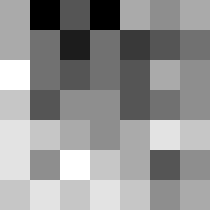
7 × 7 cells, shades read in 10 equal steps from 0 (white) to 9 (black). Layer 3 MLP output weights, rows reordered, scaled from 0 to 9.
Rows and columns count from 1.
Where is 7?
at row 2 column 5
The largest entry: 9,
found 2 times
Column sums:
12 32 29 30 30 29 25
